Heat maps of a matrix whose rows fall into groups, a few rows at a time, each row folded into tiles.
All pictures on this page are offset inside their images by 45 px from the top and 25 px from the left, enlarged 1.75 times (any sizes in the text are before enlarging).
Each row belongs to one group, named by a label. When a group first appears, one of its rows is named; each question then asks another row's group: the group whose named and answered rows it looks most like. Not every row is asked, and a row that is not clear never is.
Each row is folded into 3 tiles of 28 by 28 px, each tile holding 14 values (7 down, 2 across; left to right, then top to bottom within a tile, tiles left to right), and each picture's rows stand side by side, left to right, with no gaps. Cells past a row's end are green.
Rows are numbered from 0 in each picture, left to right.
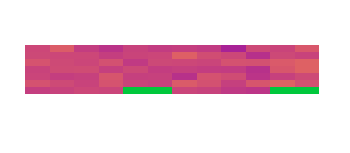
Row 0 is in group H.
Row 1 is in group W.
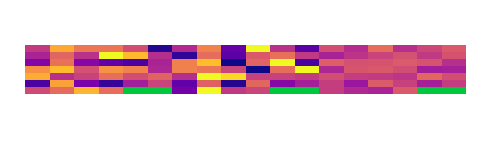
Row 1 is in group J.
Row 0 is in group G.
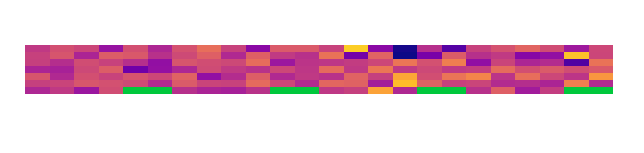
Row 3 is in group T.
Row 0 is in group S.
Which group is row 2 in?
H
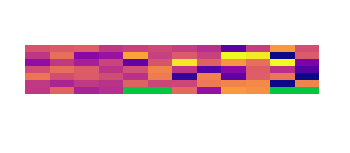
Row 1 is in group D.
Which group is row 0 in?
T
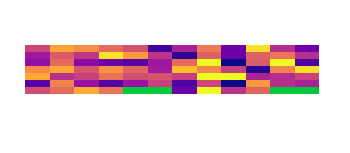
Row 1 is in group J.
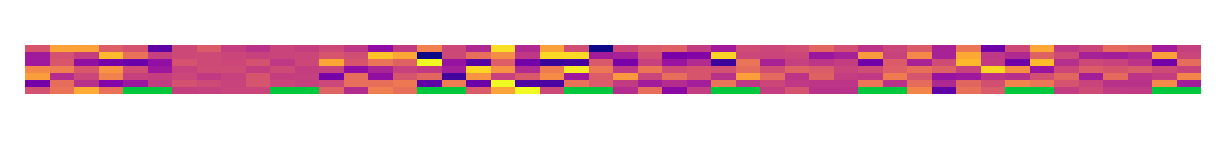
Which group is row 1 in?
H
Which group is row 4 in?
T
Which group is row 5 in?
T
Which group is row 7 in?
T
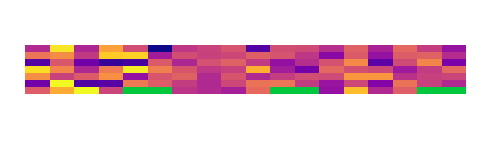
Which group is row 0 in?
G
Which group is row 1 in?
S
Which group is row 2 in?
J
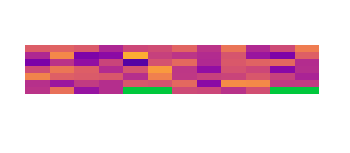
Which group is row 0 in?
T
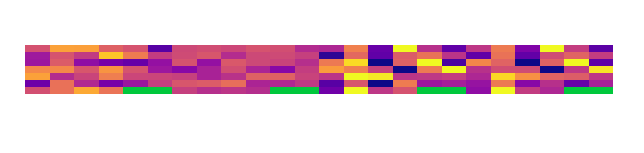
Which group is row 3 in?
J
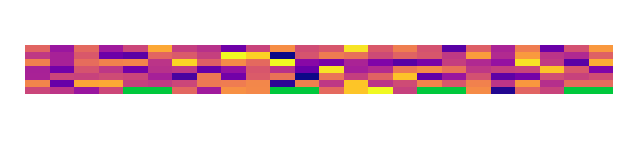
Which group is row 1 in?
D
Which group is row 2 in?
G
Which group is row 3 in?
S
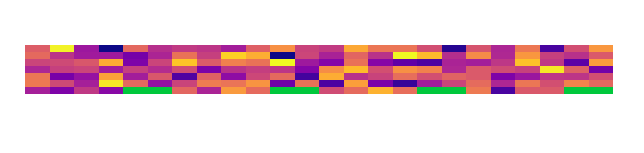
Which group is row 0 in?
H
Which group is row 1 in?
D
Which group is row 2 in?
G
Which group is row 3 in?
S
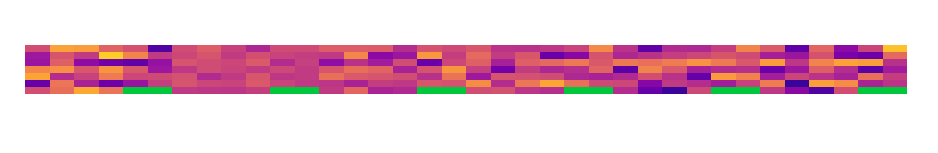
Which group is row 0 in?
G
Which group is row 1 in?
H
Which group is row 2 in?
T
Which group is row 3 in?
W
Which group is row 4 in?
W
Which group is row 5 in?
W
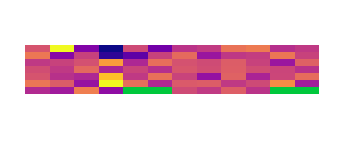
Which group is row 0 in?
H
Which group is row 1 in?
T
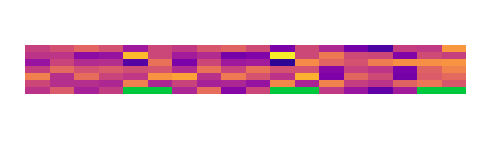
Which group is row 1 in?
T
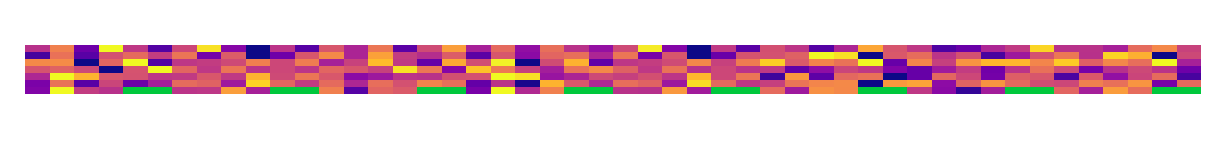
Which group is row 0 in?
J
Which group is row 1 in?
H
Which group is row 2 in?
S
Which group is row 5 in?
D
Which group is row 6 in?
W
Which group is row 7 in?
D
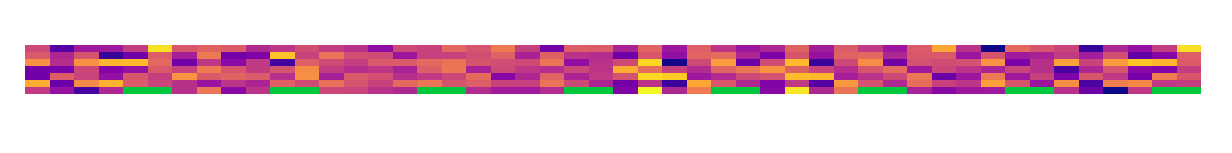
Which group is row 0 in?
W
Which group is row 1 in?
T
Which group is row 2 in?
W
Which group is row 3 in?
H
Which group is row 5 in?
J
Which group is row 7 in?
W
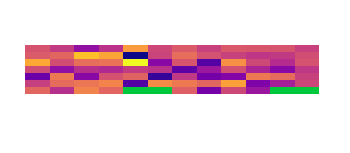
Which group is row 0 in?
D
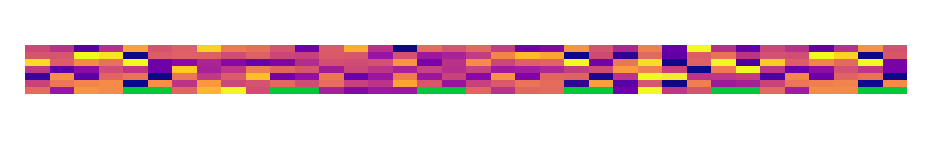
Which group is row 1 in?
G
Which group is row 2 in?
H
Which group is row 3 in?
D
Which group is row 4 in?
J
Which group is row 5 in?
D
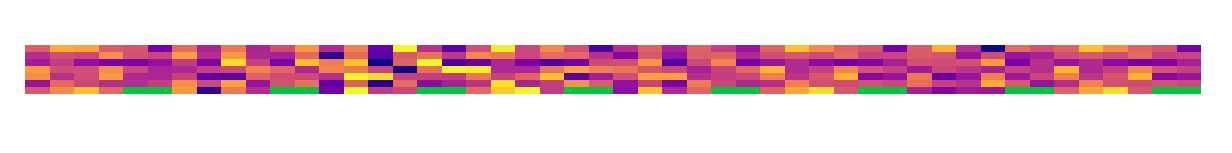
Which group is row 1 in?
S
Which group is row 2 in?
J
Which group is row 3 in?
G
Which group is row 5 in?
G
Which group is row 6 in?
H
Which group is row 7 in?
G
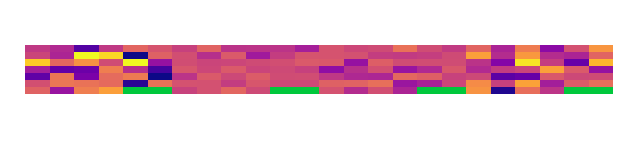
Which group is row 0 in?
D
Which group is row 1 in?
H
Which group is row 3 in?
S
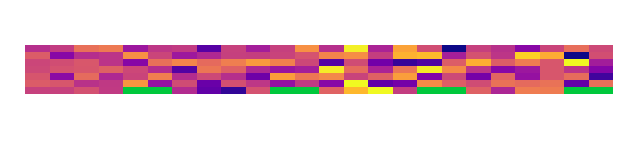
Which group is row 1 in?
W
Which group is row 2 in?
G
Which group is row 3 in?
D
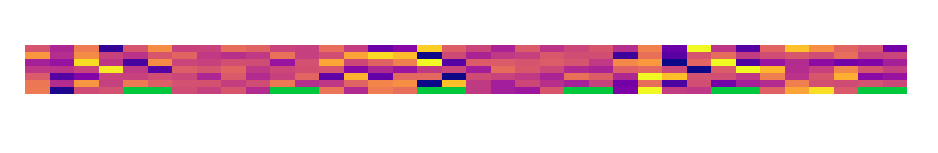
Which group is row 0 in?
S
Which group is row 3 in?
W
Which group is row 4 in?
J
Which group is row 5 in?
G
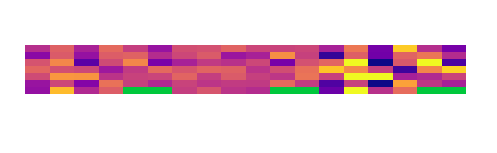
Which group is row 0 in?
J
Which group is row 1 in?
T
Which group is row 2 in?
J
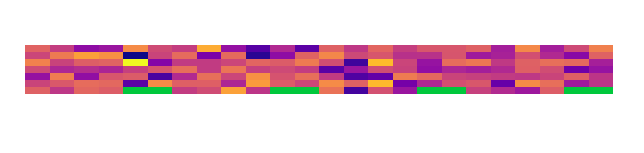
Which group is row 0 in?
D
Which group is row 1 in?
H
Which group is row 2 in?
S
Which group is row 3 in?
W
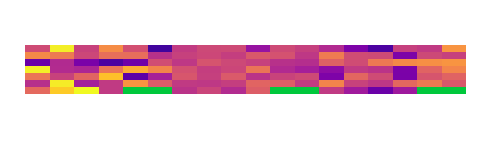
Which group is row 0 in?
G
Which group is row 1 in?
S
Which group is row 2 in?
W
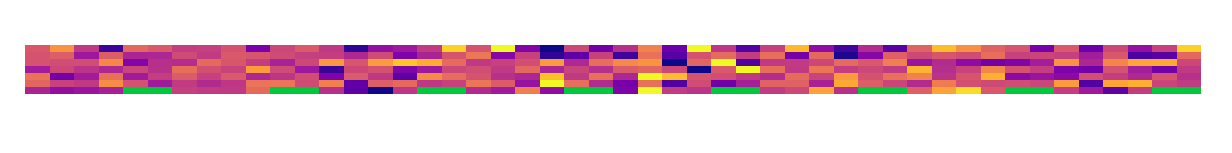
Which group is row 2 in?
W
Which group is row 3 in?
H
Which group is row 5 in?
H
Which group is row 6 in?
G
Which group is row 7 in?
W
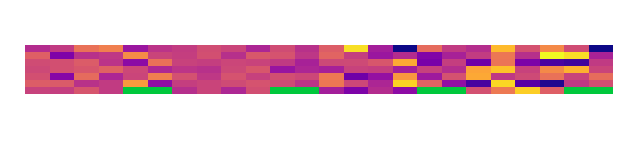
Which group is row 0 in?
T
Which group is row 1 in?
S
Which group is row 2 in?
H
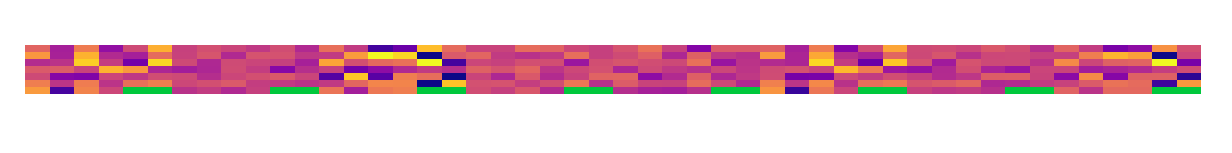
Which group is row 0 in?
S
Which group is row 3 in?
T
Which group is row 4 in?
H
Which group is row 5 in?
S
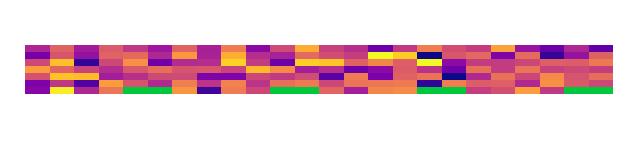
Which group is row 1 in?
S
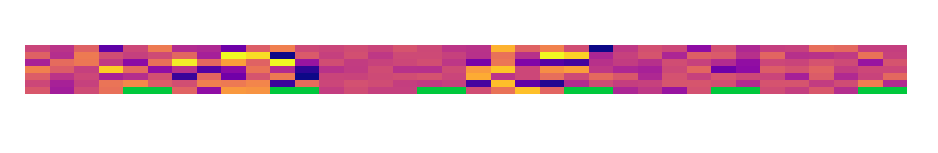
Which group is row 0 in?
S
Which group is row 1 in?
D
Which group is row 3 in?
G
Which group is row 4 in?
S
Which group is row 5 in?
T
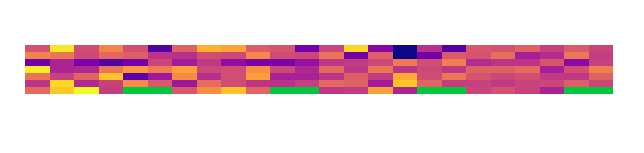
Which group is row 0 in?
G
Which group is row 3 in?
T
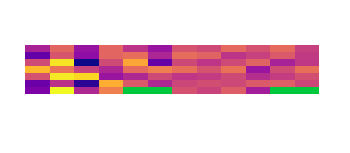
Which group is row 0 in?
J
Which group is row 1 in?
T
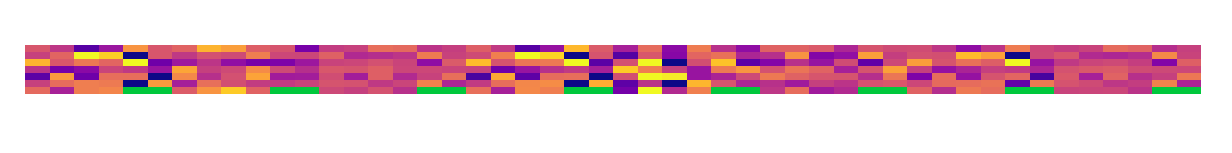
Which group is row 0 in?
D
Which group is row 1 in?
G
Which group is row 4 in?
J
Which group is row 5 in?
T
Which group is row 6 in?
D
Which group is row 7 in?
T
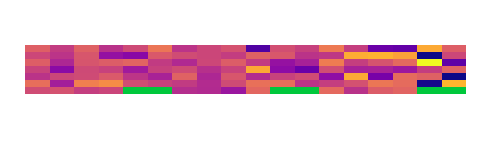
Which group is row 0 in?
W
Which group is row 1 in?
S
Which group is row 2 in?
D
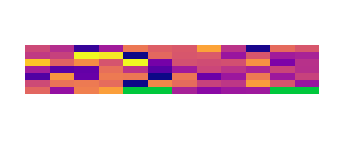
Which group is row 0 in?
D
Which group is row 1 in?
H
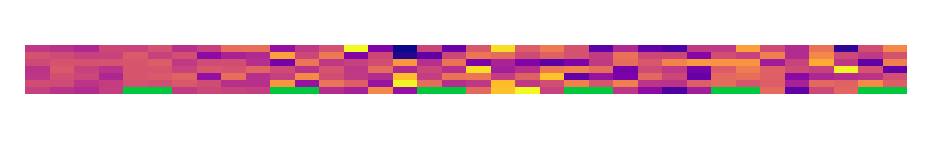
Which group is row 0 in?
W
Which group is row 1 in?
T
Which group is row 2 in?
H
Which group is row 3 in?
G
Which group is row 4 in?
W
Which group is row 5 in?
S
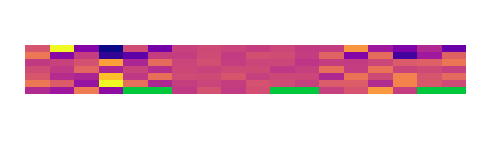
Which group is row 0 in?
H
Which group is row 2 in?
H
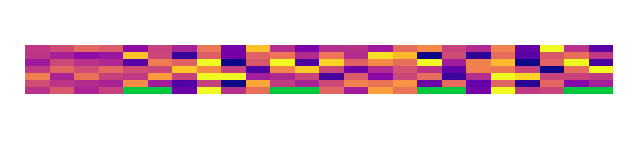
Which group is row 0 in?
T
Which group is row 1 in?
J
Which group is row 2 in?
D
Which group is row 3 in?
J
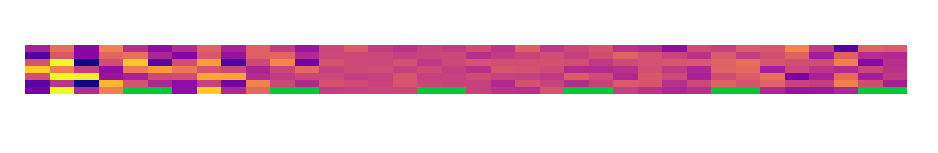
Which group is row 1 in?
J
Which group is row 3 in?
W
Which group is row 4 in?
W
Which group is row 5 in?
H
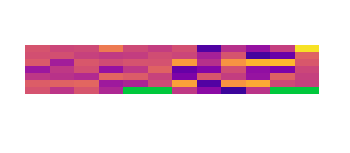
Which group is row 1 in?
W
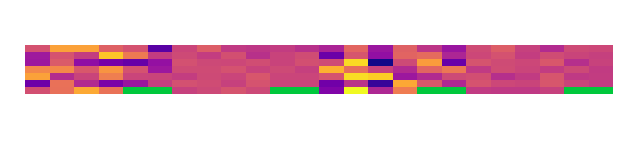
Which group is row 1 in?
H
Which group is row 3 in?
H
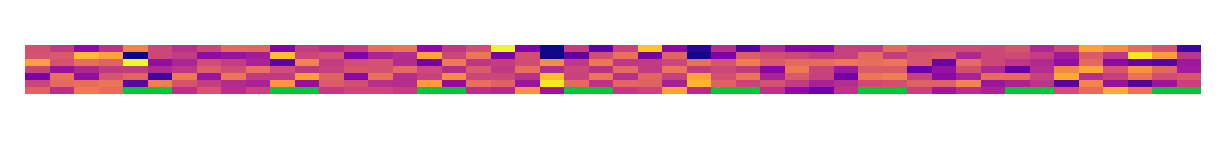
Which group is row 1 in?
T
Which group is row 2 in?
T
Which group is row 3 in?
H
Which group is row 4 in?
H
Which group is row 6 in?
S
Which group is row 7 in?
G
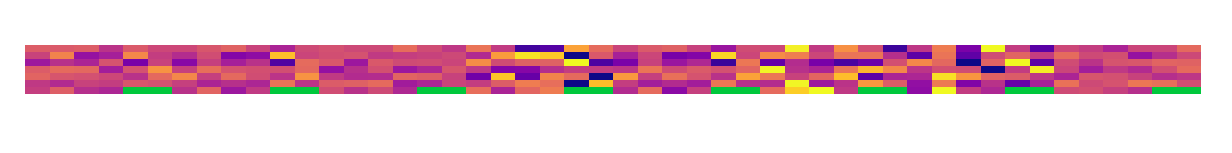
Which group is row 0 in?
T
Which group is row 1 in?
T
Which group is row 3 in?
D
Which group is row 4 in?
T
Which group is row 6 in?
J
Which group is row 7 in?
W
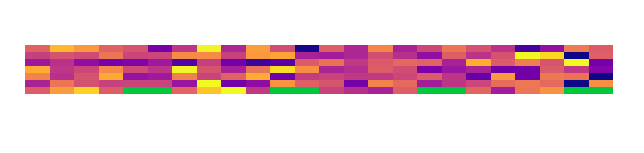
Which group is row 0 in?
G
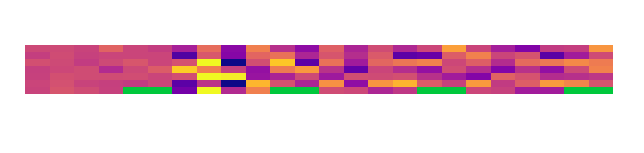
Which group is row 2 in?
W
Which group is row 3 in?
W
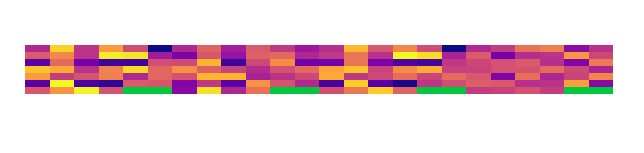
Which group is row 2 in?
G
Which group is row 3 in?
T
